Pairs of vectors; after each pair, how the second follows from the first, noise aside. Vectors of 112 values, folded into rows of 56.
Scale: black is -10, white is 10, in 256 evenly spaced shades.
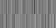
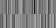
scaled up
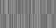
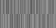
sign-scrambled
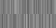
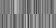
scaled up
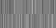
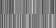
scaled up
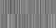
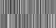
scaled up
